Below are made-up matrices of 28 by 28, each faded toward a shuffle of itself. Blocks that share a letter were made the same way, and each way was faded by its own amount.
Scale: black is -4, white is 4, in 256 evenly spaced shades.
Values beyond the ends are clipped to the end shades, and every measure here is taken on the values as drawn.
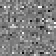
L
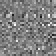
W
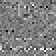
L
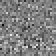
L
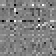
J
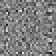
W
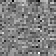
W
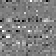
J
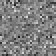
L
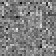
W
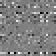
J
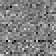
L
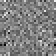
W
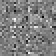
W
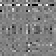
J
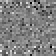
L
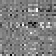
J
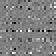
J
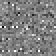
L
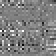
J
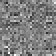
W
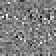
L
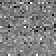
L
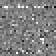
L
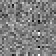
W
